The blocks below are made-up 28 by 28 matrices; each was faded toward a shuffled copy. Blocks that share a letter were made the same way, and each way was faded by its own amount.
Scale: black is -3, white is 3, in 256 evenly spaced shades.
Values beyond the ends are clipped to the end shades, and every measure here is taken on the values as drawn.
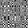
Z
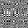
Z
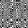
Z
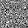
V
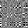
Z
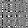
Z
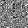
V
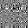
Z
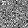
V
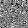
V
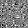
V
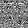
V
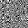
V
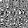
V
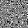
V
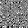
V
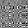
Z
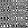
Z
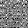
V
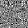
V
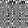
Z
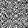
V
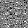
V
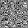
V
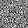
V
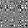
Z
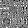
V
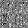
V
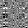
Z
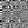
Z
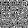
V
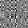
Z
